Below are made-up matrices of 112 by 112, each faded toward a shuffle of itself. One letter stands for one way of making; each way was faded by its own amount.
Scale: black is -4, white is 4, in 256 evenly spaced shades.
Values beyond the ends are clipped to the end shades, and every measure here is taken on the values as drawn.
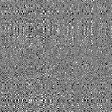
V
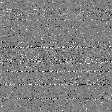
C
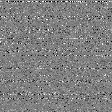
C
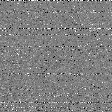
C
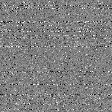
C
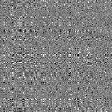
V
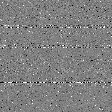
C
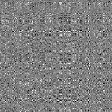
V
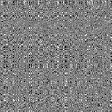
V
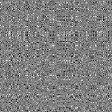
V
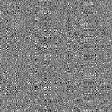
V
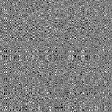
V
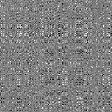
V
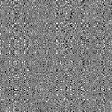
V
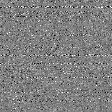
C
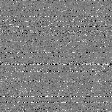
C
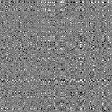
V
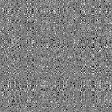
V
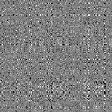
V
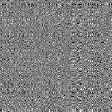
V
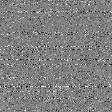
C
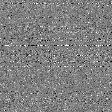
C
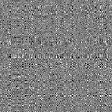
V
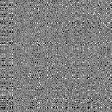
V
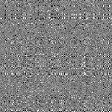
V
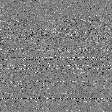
C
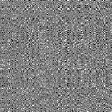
V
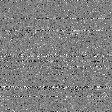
C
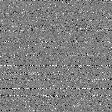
C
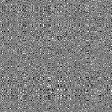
V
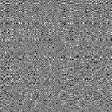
V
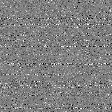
C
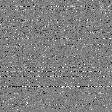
C
